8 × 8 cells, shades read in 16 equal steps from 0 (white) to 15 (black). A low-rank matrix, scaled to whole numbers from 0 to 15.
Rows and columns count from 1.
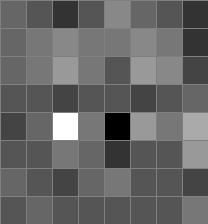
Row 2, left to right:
9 8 7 8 8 7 8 12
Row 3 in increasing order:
6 6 7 8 8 9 10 11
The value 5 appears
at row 5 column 8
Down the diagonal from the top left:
9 8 6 10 15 10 10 8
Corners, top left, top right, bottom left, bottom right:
9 12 10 8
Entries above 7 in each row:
7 6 5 8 5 7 8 8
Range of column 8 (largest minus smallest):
7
